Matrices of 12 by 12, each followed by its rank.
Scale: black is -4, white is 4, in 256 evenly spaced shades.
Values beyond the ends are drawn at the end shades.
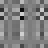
one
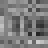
two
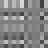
one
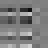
one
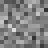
full rank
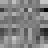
two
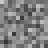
full rank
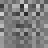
two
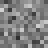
full rank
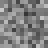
full rank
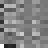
two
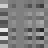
one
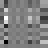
one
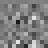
two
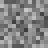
full rank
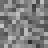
full rank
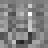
two
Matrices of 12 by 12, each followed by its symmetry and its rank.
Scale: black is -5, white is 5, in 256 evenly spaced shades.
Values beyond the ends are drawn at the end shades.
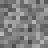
neither, full rank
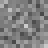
symmetric, full rank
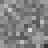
symmetric, full rank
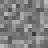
symmetric, full rank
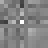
symmetric, rank two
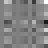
neither, rank one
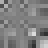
symmetric, rank two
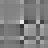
symmetric, rank one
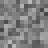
antisymmetric, full rank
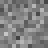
neither, full rank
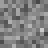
neither, full rank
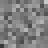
antisymmetric, full rank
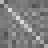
symmetric, full rank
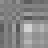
symmetric, rank one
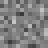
antisymmetric, full rank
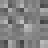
symmetric, rank two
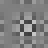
symmetric, rank one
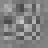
symmetric, rank two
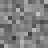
antisymmetric, full rank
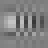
neither, rank one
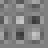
symmetric, rank one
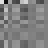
neither, rank one
